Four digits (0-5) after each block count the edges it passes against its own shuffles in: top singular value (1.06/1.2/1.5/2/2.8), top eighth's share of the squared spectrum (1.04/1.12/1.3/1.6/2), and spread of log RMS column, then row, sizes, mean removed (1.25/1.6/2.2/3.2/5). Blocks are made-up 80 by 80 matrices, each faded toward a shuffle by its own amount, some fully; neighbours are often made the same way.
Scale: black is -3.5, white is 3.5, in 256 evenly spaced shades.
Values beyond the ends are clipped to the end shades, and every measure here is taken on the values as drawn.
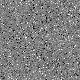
0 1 0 0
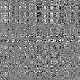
4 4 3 3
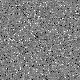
1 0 0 0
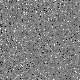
0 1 0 0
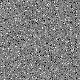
0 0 1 0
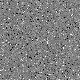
0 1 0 0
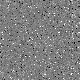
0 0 0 0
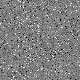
0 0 0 0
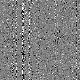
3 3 3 0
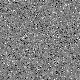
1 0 0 0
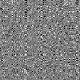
4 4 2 3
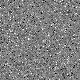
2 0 0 0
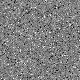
0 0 0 0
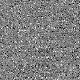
3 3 1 1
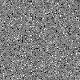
3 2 1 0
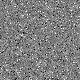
1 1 0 0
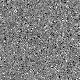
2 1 0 0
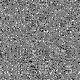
3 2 0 1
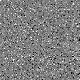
3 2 0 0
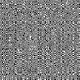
5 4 3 3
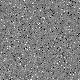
0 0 0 0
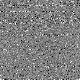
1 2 0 3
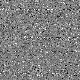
1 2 0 2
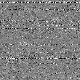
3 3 0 3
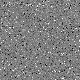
0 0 0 0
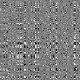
5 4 3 3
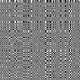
5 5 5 4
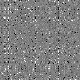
4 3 2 2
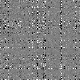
3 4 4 3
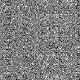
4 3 2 2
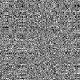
4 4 2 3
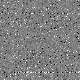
3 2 0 1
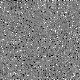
3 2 1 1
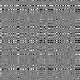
5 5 3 4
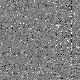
2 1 1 0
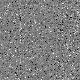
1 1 1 0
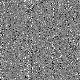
1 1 2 0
